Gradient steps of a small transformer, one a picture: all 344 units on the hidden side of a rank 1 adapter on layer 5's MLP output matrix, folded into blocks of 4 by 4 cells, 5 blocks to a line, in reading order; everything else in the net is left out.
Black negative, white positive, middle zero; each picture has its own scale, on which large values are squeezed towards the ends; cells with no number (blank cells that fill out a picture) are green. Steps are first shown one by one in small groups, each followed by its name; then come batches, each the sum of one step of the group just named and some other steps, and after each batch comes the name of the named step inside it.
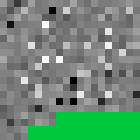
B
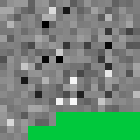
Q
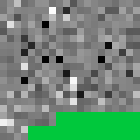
Q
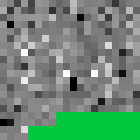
Q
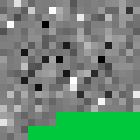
B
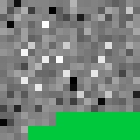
Q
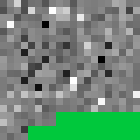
B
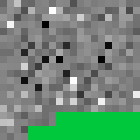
Q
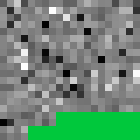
Q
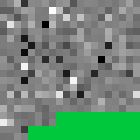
B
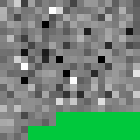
Q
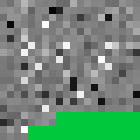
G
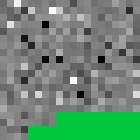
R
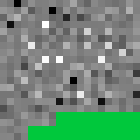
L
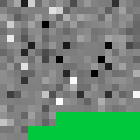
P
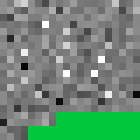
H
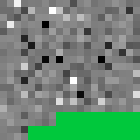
R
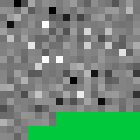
L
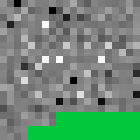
L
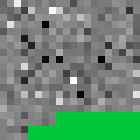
R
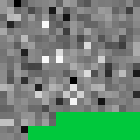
L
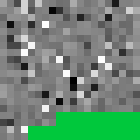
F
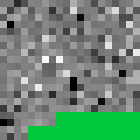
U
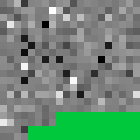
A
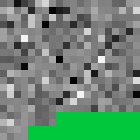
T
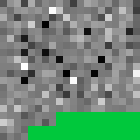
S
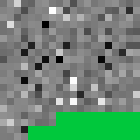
T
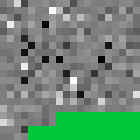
A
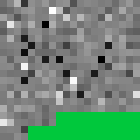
A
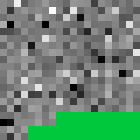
U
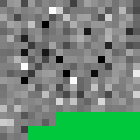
S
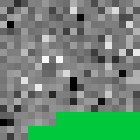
U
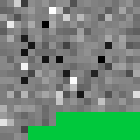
A
